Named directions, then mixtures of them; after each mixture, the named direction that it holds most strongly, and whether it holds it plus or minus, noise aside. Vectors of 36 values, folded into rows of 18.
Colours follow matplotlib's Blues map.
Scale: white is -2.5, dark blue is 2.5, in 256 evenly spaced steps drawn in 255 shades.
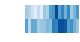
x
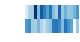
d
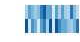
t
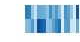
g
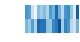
g, plus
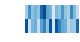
t, plus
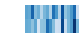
g, minus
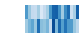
x, plus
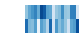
t, plus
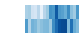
x, plus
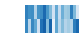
t, plus
